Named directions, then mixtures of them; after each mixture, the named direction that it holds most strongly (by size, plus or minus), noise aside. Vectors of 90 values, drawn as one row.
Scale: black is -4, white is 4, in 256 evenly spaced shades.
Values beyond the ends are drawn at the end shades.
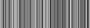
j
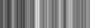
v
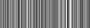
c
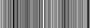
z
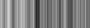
v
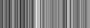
v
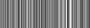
c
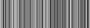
j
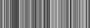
j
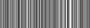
c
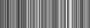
c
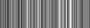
c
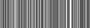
c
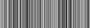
c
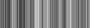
v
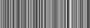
c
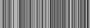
j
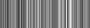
c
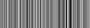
c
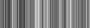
v
